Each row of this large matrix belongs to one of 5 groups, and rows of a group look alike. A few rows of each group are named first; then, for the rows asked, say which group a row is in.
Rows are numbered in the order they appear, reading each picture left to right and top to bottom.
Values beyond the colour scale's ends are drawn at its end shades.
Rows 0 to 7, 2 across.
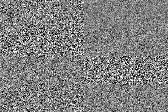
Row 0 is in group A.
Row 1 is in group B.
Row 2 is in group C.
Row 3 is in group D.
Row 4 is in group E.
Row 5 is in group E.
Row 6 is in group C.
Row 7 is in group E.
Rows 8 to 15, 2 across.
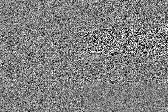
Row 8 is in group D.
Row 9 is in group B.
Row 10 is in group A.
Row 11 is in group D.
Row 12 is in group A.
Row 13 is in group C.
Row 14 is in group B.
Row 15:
B
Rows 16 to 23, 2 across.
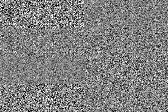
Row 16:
A
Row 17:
C
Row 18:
A
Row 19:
C
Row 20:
E
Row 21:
B
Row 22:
E
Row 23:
E
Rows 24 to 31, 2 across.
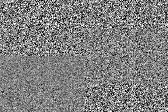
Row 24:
B
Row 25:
B
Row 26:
E
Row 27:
E
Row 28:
C
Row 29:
E
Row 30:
A
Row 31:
B
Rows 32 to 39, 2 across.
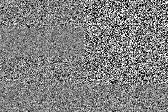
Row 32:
C
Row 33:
A
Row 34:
E
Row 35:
E
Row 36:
D
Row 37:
D
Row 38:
B
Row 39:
E
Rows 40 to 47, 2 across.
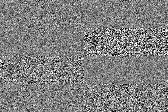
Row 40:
B
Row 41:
B
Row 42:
B
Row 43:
A
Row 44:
A
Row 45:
B
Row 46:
C
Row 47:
E
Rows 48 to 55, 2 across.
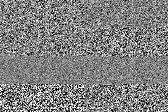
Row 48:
E
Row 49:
C
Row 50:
D
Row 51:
E
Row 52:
B
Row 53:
E
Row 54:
A
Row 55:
D
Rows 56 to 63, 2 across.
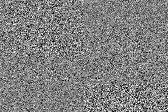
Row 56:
D
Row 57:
B
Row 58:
B
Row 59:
E
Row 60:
E
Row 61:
D
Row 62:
C
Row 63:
E
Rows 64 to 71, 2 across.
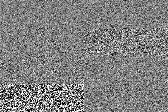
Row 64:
E
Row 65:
C
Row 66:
E
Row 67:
D
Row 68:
A
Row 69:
A
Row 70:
D
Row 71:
C
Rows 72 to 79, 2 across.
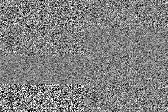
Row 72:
C
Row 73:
A
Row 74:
A
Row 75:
E
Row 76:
C
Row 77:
E
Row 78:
A
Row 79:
A
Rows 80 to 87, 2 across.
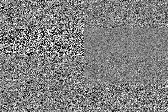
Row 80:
A
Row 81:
B
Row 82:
D
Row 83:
C
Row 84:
D
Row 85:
A
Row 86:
C
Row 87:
A
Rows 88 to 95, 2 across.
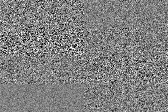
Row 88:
E
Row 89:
B
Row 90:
C
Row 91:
B
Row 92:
A
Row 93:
D
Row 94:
E
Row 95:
D
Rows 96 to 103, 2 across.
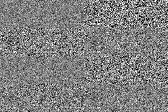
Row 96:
B
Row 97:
D
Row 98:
A
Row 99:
A
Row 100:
E
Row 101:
E
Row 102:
B
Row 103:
A
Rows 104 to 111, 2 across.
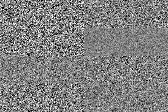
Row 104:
A
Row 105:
C
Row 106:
D
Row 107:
D
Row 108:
E
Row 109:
E
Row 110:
E
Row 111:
D
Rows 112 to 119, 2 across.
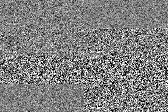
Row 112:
D
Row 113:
C
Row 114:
A
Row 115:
D
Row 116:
B
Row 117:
B
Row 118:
B
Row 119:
D
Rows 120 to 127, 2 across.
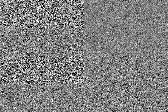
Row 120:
E
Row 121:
B
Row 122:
C
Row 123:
A
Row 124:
C
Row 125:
E
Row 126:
A
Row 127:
E
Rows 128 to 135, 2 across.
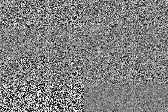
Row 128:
C
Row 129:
D
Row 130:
E
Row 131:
C
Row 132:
C
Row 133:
E
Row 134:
E
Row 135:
B
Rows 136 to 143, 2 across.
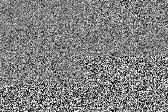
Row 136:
A
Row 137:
E
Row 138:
D
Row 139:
D
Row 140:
E
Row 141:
A
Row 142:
B
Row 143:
D
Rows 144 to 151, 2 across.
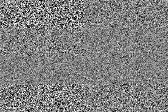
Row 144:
C
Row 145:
D
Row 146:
E
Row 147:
E
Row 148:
D
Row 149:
E
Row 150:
D
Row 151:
E
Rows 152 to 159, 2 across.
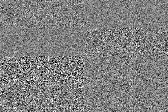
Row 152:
A
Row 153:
E
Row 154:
C
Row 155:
B
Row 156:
C
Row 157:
E
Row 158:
A
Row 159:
E
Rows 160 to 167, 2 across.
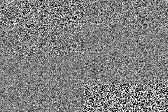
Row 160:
C
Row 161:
D
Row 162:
B
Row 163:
D
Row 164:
B
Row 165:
A
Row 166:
B
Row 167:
E
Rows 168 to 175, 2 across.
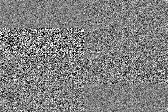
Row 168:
E
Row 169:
D
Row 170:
A
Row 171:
D
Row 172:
C
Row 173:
B
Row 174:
A
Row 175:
B
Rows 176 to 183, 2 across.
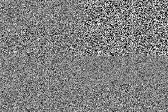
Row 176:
A
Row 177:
C
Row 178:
C
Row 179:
C
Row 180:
E
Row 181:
D
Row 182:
C
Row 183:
E
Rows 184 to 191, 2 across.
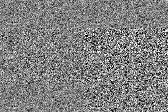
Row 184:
D
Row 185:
D
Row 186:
A
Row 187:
A
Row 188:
B
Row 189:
C
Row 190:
D
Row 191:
D
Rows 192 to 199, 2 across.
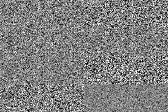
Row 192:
D
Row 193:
C
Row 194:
A
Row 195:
C
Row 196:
C
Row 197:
A
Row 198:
D
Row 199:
E
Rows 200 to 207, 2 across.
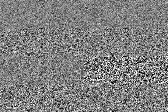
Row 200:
E
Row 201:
A
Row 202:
C
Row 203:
C
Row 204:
B
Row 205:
D
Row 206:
D
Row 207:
B
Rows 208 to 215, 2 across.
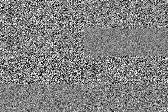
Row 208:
A
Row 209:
E
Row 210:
A
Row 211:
E
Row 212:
B
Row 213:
A
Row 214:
D
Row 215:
C
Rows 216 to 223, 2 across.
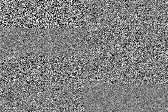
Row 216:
E
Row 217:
A
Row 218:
C
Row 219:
B
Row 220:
C
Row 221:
D
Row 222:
A
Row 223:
B
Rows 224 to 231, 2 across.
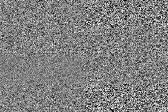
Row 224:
E
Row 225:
C
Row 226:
A
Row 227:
C
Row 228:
D
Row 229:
D
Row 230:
E
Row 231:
C
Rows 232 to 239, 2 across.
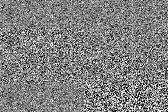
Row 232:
A
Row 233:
C
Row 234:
A
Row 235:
C
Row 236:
C
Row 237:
B
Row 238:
A
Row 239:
E
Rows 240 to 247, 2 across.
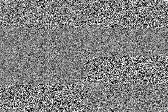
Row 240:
E
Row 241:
D
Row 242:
B
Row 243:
E
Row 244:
B
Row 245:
D
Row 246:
D
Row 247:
C
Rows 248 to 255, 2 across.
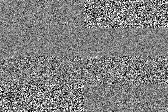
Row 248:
E
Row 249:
A
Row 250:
C
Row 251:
D
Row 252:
B
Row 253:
B
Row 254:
A
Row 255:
B
